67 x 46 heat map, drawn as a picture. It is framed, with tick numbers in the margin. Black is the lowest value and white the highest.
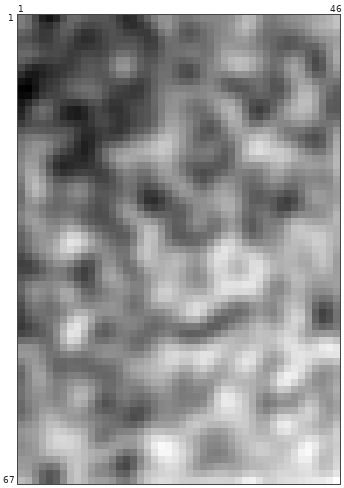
Values rise toward the bottom right. The halves do not mirror each other. The texture is blotchy. No regular stripes run through it.
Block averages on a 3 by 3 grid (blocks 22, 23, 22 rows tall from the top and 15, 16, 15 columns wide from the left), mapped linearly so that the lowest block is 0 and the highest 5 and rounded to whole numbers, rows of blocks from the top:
0 2 3 | 2 3 3 | 3 4 5
